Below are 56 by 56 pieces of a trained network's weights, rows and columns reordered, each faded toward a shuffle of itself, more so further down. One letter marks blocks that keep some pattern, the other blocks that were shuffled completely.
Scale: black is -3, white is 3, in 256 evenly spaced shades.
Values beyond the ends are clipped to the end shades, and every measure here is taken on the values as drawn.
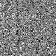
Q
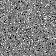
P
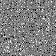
Q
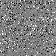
Q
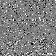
Q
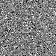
P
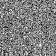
Q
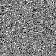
Q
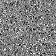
Q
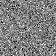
P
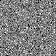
Q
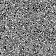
P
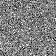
P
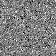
Q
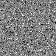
P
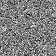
P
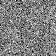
Q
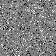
P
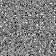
Q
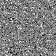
P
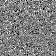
Q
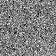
P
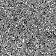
P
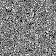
Q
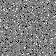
P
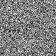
P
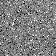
P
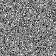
Q
